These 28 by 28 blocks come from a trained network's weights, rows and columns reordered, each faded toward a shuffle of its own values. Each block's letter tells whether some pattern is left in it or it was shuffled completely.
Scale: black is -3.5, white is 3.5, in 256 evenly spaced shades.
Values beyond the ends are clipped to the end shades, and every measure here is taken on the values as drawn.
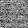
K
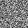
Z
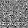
K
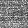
K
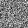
Z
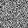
K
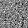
K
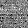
K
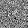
K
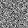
K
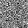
K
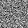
Z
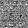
K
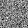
Z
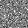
Z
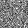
Z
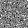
Z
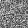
K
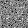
Z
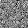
Z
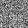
K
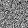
Z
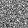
Z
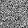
K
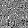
K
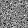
Z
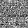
K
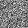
Z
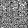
K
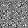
K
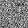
K
